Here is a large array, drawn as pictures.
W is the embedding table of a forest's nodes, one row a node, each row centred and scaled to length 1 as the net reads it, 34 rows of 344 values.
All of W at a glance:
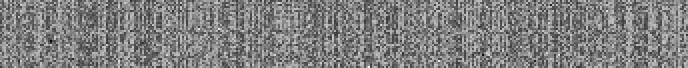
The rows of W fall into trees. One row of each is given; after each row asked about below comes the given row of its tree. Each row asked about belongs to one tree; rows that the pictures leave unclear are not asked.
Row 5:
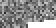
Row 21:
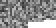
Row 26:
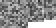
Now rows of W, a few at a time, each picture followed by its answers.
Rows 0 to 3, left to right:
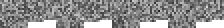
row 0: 5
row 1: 21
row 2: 5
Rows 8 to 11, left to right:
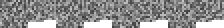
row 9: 21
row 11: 21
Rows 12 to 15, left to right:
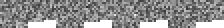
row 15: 5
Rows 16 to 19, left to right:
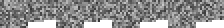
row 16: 26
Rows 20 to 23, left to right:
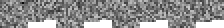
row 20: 21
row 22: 5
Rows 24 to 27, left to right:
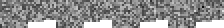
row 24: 21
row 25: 21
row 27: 26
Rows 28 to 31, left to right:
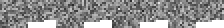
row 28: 5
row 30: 5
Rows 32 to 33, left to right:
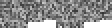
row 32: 21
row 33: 21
